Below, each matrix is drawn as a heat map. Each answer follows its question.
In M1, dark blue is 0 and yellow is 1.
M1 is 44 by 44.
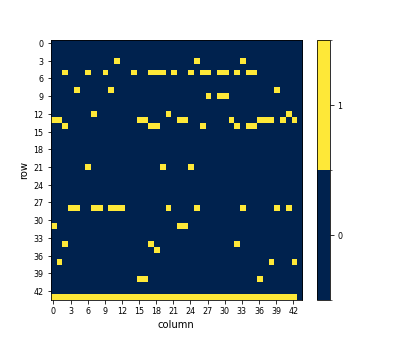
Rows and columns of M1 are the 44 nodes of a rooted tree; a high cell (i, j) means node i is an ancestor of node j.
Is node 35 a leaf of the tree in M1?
no
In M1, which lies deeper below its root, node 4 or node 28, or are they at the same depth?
node 4
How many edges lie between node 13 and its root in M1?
1
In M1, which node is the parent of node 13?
43
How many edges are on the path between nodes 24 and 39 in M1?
6
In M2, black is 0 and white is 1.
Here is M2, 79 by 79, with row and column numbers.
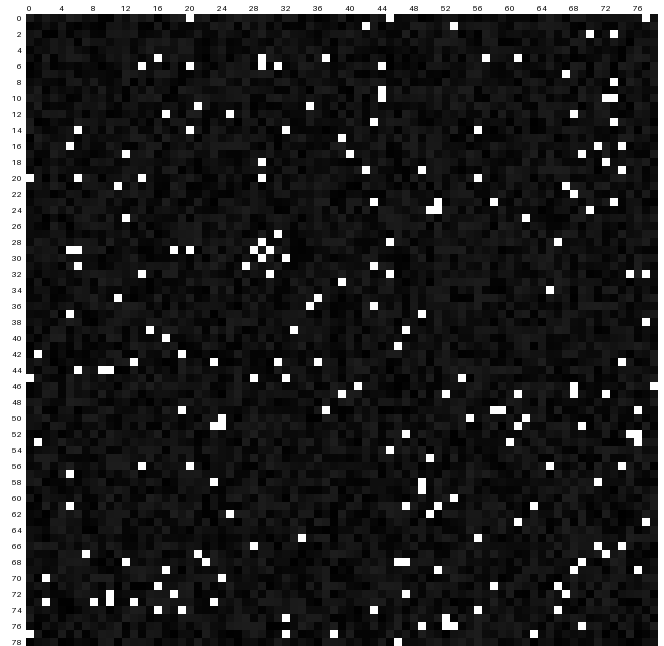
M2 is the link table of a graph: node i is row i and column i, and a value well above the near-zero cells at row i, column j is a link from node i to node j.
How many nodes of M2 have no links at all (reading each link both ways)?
5
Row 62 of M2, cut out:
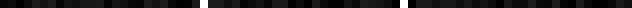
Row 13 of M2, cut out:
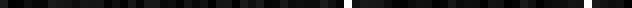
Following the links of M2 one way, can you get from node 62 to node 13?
yes
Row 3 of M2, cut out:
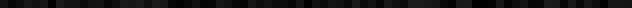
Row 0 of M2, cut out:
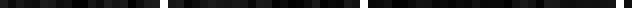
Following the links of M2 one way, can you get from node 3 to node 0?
no
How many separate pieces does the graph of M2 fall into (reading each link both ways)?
6
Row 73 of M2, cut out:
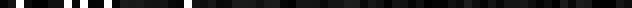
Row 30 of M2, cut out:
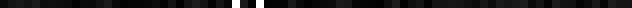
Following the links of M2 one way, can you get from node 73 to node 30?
yes
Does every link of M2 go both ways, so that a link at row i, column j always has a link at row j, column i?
yes
